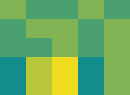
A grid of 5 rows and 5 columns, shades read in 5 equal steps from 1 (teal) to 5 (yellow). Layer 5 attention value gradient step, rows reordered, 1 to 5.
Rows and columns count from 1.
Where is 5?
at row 4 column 3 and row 5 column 3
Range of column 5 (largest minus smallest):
1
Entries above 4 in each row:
0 0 0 1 1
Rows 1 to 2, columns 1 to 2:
3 2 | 2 3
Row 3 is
2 2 3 2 3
